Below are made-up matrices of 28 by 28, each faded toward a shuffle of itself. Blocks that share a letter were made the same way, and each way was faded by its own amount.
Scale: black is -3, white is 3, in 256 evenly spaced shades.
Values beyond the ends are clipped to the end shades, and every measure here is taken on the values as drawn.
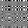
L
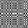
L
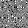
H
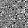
H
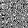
H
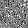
H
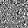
H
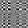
L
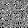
H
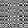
L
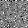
H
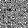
H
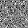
H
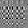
L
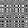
L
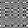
L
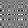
L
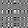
L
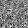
H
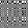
L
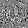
H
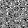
H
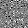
H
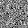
H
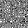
H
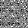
H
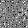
H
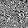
H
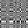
L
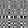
L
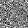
H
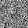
H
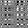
L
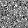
H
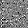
H
